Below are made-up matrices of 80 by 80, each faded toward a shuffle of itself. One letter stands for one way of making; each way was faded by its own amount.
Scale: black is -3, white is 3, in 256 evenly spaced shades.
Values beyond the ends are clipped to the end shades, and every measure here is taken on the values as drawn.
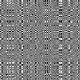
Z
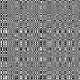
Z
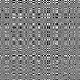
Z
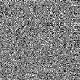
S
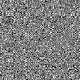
S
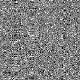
S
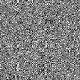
S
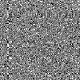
S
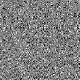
S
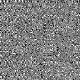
S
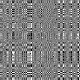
Z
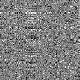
S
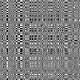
Z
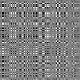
Z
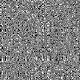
S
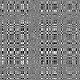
Z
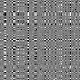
Z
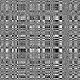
Z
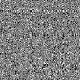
S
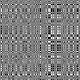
Z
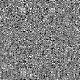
S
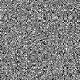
S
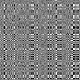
Z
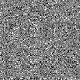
S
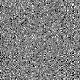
S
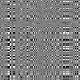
Z
